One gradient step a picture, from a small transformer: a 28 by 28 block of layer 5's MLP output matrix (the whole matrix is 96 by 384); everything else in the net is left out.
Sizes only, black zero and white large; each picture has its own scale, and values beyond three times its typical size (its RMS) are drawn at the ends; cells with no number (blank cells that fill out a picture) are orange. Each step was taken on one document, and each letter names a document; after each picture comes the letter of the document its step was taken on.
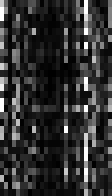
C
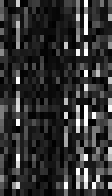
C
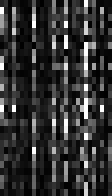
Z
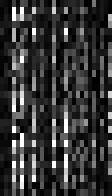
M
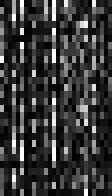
Z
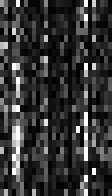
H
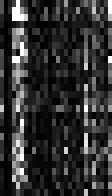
C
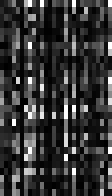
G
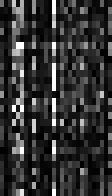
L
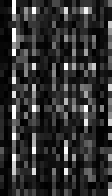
M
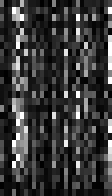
C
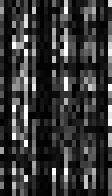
M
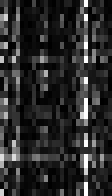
H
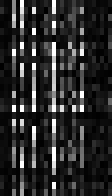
L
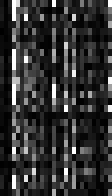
M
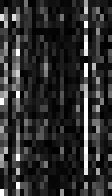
H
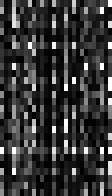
G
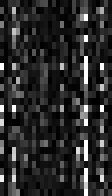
H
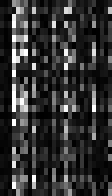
M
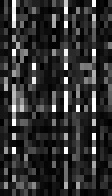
M
